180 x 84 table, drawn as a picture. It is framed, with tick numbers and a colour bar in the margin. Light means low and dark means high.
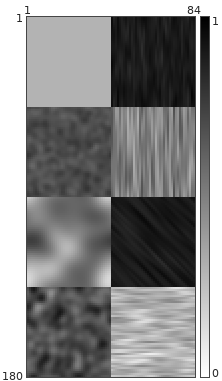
It is made of 4 by 2 panels. Panel 1,1: low, flat. Panel 1,2: very high, streaked downward, faint in contrast. Panel 2,1: high, blotchy, faint in contrast. Panel 2,2: middling, streaked downward. Panel 3,1: middling, smooth, strong in contrast. Panel 3,2: very high, slanting down to the right, faint in contrast. Panel 4,1: high, blotchy. Panel 4,2: low, streaked across.
